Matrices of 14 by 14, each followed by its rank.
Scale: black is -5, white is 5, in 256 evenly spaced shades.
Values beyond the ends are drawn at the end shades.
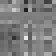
two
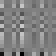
one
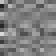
two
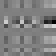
one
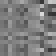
two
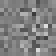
three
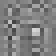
two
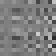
two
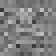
three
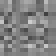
two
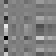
one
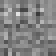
three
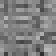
three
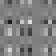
one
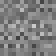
three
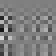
one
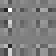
one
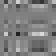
one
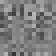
three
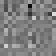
three
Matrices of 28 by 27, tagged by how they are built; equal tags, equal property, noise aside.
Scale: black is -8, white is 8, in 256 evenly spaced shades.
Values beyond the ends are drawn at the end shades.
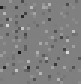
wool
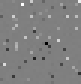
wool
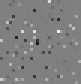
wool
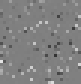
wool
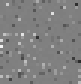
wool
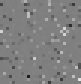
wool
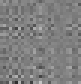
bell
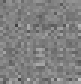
bell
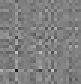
bell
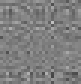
bell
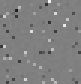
wool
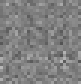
bell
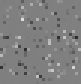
wool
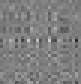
bell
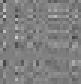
bell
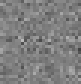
bell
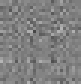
bell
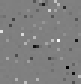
wool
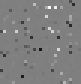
wool
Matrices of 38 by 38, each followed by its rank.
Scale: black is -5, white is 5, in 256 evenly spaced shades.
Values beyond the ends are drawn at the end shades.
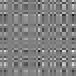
one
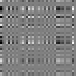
one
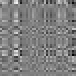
two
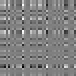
one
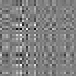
two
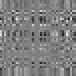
two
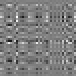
two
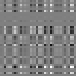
one
